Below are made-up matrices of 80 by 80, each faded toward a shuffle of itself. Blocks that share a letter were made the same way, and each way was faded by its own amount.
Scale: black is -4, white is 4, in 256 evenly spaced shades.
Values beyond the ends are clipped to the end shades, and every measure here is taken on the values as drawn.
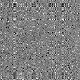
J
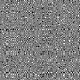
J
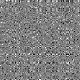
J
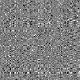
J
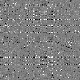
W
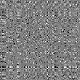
J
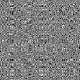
J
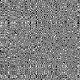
J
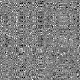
J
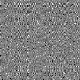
J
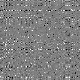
W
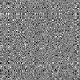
J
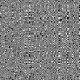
J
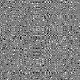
J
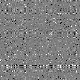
W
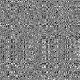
J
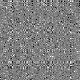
J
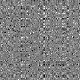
J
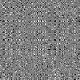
J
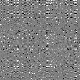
W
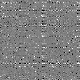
W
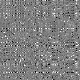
W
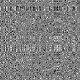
J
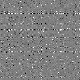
W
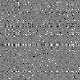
W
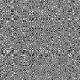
J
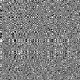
J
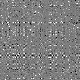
W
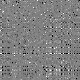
W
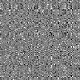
J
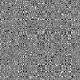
J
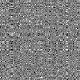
J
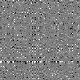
W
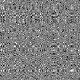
J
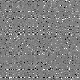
W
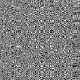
J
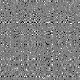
W
